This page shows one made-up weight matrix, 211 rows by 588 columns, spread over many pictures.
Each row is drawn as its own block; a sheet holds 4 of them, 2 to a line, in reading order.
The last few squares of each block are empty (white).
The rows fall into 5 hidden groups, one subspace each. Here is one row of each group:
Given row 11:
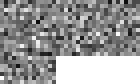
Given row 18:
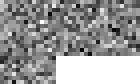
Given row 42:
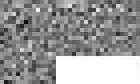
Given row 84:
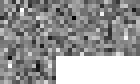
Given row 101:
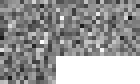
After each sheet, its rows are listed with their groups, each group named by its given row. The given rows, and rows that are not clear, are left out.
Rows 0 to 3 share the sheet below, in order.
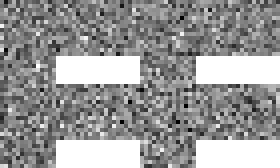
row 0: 84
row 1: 11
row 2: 101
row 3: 18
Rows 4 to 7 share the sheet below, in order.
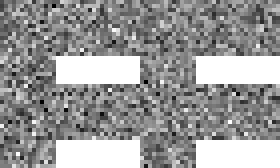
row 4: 18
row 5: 42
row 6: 11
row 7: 42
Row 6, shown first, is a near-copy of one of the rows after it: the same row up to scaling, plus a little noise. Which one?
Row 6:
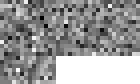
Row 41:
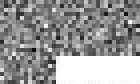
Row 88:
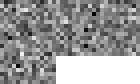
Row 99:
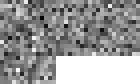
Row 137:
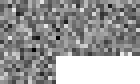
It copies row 99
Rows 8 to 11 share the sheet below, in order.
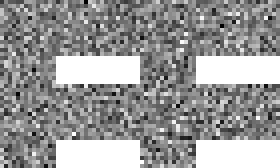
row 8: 42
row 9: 101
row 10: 42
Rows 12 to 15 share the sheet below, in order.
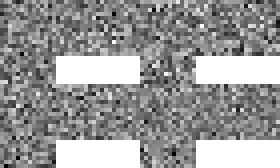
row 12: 101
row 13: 84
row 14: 42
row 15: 42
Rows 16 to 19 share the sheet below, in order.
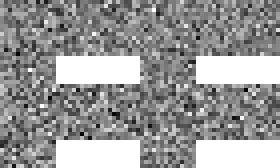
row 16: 84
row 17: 11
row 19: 84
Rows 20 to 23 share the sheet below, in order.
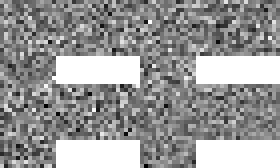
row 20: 42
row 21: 18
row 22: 42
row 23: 42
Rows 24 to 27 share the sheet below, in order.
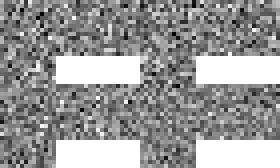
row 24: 84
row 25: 18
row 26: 101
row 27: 84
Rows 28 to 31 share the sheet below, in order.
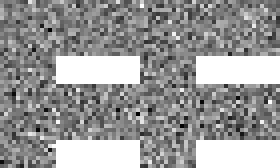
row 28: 84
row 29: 18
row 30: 11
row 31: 101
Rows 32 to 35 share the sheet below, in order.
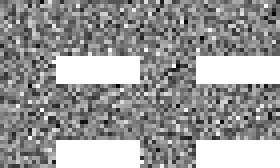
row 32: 11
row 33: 84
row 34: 84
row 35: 11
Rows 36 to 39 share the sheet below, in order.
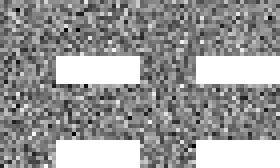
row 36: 42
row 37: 101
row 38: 42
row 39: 11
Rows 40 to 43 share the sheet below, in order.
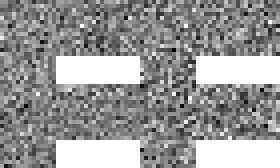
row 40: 101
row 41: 11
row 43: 18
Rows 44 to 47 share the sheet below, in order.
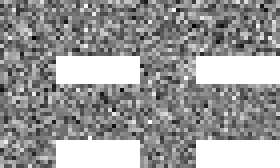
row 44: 11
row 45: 18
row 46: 18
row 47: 11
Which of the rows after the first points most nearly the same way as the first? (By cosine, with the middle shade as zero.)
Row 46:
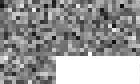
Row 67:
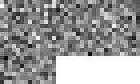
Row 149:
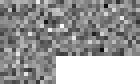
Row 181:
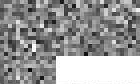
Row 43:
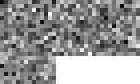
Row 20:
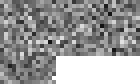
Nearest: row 43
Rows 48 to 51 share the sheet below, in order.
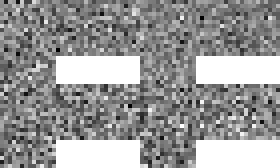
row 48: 84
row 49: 101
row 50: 11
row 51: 101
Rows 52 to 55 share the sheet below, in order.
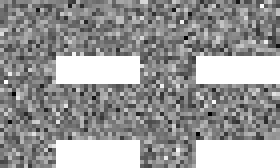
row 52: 42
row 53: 18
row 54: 11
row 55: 84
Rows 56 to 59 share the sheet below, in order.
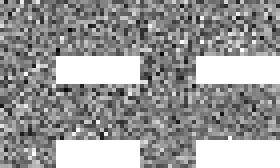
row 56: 84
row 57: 101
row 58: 42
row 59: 18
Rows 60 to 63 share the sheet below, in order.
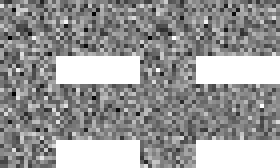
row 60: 11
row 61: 11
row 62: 11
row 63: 42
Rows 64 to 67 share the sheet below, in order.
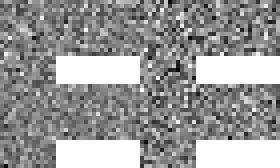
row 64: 11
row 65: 84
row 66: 42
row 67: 18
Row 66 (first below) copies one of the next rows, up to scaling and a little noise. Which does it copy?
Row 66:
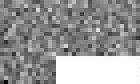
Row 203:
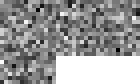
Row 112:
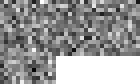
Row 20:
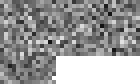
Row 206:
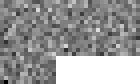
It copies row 206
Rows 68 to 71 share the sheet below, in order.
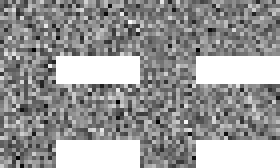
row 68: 11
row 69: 84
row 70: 42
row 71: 18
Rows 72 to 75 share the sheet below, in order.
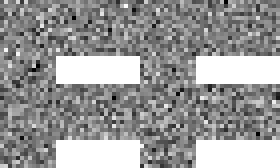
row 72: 84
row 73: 42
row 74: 101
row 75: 42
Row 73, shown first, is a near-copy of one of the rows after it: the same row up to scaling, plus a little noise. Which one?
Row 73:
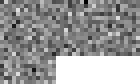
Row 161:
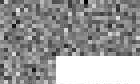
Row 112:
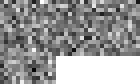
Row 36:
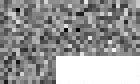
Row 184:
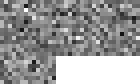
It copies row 161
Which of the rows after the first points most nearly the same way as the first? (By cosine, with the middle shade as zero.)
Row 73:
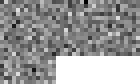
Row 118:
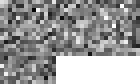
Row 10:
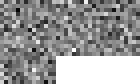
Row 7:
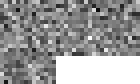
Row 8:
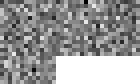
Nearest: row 8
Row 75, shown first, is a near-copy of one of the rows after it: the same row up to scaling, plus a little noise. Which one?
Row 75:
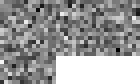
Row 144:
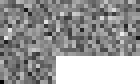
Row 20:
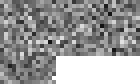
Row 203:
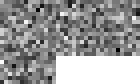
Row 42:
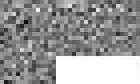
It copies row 203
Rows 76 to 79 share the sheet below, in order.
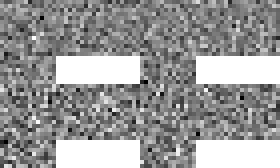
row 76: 11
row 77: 42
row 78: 18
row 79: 84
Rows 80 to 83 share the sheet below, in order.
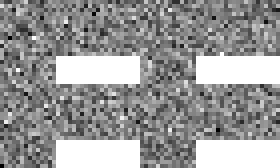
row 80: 11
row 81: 84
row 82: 42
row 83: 42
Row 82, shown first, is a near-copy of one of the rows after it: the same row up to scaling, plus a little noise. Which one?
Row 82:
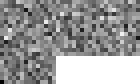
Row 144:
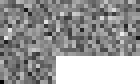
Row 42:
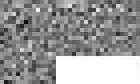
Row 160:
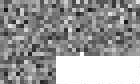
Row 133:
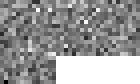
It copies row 144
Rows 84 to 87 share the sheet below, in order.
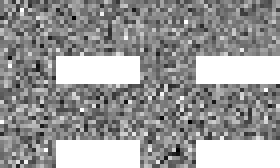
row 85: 84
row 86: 101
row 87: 84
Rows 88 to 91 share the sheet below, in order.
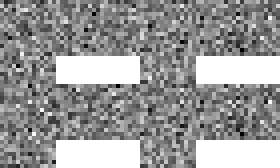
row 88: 11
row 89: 101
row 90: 84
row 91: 101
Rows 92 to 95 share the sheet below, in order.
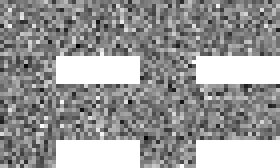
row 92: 42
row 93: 11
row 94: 101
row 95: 11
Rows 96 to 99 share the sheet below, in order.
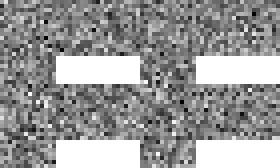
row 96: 18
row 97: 101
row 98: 84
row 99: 11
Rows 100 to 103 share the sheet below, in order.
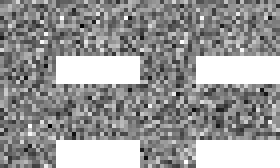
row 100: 101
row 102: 42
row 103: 18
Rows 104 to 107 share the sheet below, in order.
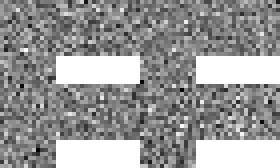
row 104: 42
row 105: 42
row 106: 84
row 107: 101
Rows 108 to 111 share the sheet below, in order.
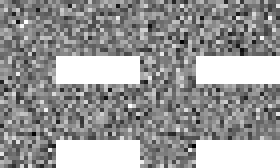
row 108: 42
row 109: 101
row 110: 11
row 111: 11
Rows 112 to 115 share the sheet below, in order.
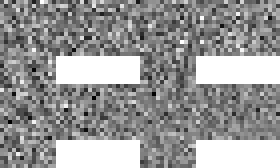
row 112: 42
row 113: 101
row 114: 11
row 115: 11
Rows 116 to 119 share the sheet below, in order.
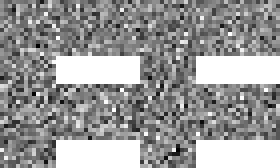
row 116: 11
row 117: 101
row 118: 18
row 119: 84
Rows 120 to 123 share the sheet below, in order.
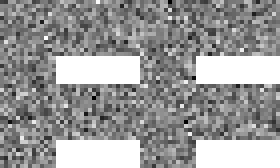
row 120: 18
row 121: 84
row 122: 11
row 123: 18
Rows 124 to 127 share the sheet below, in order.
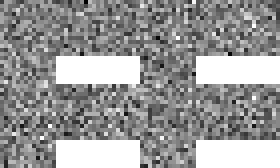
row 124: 42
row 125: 18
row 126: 42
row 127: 101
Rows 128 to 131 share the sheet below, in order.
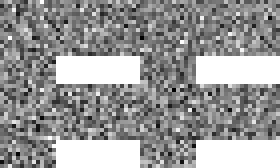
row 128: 11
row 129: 101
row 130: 11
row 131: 11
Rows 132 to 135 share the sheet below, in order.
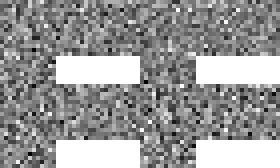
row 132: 11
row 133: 42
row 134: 84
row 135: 11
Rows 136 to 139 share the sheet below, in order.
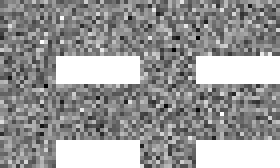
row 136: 101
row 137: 11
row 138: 101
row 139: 42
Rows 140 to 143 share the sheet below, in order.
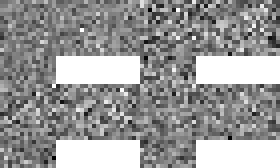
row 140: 101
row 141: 18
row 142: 18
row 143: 18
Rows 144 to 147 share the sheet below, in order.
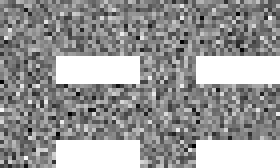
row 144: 42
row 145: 101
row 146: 84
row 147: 11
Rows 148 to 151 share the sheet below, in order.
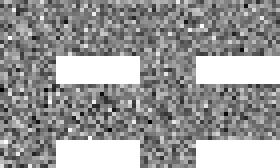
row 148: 11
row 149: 84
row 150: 18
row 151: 11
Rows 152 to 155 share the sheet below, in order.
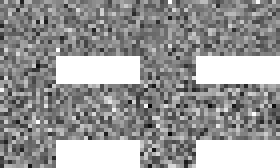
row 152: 84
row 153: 84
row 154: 18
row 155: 18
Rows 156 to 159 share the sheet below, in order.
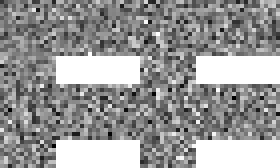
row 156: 18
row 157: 18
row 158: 11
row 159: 11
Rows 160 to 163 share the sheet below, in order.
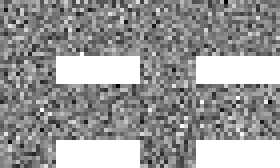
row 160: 42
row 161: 42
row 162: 84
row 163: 101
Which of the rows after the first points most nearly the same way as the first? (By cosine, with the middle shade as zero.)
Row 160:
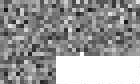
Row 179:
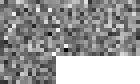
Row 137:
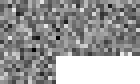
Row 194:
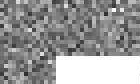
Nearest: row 194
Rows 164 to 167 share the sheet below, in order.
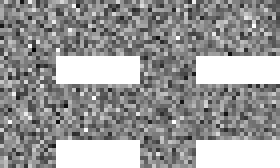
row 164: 84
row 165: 18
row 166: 11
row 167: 11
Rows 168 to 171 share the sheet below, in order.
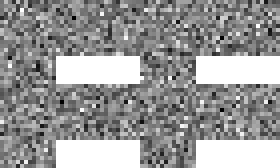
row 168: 84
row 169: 11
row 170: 101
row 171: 101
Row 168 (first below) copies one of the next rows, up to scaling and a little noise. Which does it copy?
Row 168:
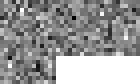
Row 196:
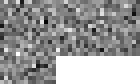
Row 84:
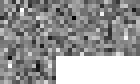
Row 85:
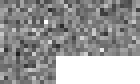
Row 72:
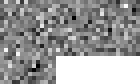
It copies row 84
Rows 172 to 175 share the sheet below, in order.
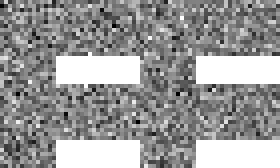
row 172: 18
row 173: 11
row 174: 42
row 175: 42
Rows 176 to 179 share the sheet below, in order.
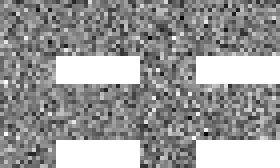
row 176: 42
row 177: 11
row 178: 84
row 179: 42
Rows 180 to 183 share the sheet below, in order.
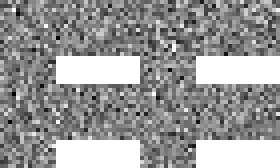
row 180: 11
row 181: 84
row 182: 11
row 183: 11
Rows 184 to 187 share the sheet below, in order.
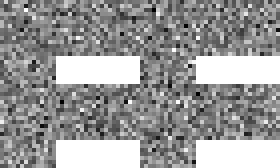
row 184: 42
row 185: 11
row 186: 101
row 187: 84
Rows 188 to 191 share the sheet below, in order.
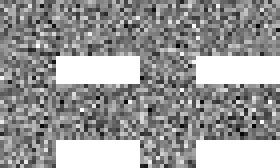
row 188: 11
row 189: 11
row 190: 101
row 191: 101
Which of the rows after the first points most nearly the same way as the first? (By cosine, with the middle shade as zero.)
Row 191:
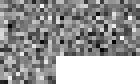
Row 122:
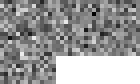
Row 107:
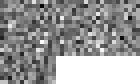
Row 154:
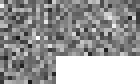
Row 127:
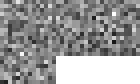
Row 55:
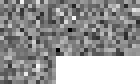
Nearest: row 127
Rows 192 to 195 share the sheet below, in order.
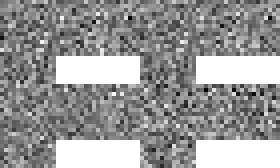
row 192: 101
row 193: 101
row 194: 42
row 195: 42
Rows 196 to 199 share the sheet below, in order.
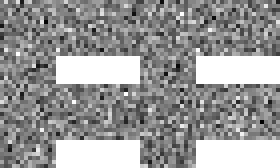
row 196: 84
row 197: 84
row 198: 84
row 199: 101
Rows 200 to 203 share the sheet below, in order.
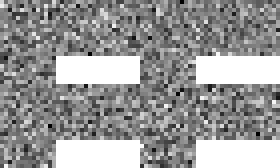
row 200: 18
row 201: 11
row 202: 42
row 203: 42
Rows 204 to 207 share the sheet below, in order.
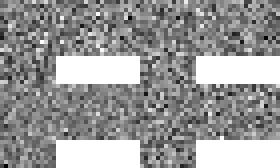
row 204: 101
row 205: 84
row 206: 42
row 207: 42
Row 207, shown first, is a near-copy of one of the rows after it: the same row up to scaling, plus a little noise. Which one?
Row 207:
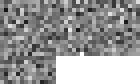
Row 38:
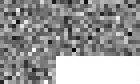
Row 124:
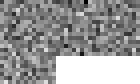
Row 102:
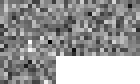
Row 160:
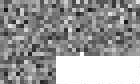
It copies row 160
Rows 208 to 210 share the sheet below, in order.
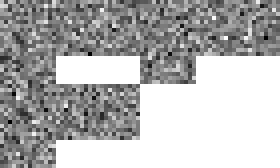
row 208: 18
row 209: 84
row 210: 11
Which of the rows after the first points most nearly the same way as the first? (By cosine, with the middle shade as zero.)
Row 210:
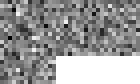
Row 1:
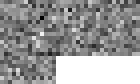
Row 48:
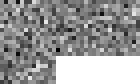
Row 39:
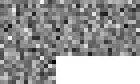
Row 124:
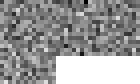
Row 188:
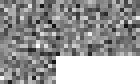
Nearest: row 1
